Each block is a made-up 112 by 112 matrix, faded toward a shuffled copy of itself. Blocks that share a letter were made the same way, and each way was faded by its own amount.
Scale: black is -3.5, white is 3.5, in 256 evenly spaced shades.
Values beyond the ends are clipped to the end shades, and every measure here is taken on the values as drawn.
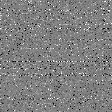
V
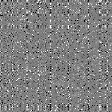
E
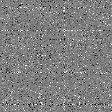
V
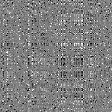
E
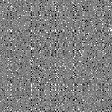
E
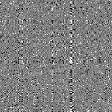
E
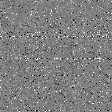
V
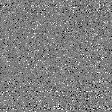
V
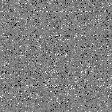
V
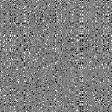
E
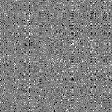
E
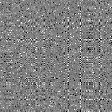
E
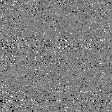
V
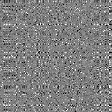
E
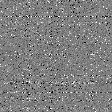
V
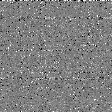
V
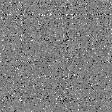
V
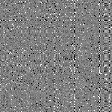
E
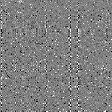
E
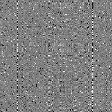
E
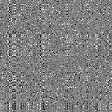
E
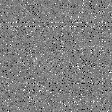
V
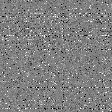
V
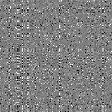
E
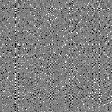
E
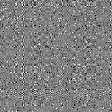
E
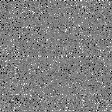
V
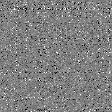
V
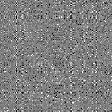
E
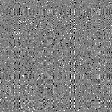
E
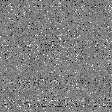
V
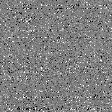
V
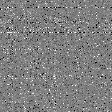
V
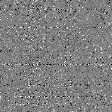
V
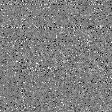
V
